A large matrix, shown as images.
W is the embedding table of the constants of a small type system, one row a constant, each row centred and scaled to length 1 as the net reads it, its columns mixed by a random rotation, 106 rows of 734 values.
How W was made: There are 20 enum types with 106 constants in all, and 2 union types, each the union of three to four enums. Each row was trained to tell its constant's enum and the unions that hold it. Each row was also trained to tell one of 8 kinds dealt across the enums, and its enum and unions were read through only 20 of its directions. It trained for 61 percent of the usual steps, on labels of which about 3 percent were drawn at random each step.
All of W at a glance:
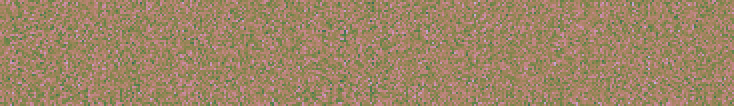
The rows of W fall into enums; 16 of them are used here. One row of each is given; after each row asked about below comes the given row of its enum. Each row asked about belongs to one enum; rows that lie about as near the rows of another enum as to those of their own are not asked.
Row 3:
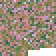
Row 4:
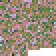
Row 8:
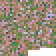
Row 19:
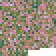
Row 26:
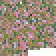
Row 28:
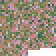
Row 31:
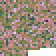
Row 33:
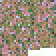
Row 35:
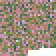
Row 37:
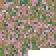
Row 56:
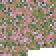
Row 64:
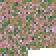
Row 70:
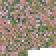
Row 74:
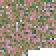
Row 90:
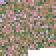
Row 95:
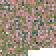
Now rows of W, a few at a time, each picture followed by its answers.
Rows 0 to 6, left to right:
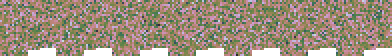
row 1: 35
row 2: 3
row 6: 74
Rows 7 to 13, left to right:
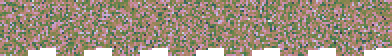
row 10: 3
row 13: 4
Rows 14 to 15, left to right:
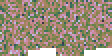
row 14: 28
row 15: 56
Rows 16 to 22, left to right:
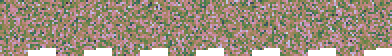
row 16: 28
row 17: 64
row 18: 37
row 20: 3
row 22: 4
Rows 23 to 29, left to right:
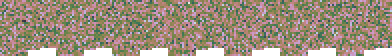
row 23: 19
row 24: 56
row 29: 35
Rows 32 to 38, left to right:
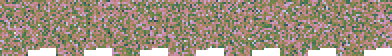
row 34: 95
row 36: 3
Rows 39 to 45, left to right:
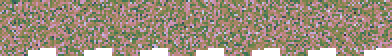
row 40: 95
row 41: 28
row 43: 8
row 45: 19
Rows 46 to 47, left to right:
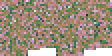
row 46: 3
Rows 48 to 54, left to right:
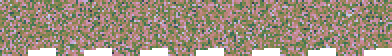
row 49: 28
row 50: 64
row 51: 31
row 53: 31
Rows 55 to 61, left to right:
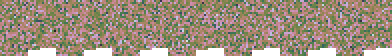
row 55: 95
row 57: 74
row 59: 8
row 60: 70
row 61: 19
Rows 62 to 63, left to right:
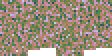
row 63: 8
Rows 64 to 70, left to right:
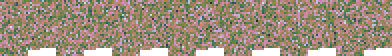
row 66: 4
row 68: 64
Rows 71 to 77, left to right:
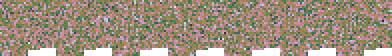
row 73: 19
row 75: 64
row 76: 28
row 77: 35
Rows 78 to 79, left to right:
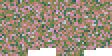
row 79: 70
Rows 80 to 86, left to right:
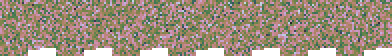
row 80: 74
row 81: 95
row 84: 64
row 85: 35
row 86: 28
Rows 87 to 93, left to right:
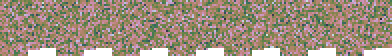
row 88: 64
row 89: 95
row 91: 31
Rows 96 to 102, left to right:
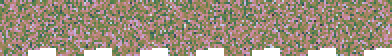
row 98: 4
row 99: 74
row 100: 31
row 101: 95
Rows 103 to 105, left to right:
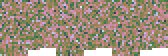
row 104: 56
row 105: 8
